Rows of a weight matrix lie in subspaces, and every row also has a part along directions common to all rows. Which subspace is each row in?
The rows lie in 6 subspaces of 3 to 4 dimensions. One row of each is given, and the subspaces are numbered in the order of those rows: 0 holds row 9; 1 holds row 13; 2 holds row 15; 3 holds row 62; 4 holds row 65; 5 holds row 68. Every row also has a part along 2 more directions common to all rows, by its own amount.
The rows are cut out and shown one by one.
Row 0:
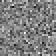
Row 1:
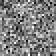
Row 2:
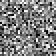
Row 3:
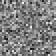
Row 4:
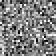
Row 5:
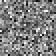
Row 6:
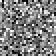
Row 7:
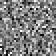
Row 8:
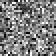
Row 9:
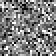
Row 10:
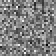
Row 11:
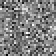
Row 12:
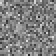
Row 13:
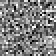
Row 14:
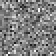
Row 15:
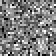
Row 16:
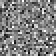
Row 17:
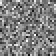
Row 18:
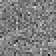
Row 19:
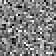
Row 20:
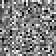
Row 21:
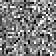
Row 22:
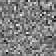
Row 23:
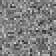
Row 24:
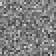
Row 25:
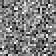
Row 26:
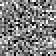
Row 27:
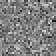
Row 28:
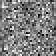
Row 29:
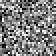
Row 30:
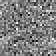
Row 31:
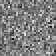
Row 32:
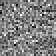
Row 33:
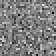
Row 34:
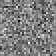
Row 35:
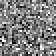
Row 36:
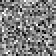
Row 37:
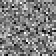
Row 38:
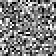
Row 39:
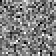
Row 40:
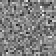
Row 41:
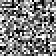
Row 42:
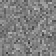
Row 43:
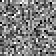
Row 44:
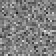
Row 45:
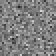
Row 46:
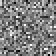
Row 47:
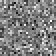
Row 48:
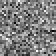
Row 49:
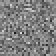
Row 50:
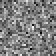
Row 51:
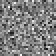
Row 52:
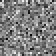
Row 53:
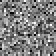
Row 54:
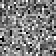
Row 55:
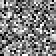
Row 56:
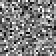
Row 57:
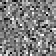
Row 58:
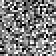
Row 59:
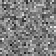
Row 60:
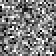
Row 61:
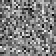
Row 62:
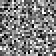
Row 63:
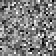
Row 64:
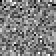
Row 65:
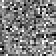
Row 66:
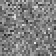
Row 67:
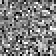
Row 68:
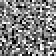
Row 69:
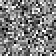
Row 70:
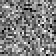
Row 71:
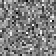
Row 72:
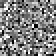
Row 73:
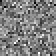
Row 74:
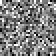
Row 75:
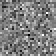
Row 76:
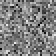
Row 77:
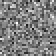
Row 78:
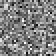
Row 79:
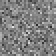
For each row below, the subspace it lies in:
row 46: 4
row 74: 0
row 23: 2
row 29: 5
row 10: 3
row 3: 5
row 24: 4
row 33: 5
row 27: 1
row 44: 0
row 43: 4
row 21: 2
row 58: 4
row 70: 3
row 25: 4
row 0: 0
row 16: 3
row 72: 3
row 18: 1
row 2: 4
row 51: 5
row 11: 2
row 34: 3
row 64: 0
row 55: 0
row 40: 1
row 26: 1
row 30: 1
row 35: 5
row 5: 2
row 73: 0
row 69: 2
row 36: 5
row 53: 1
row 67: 2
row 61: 3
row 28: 2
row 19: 5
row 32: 1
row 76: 0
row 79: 5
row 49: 3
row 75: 2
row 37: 0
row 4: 4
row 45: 5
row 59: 3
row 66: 4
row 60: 5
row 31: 5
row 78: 3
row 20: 2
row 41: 3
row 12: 0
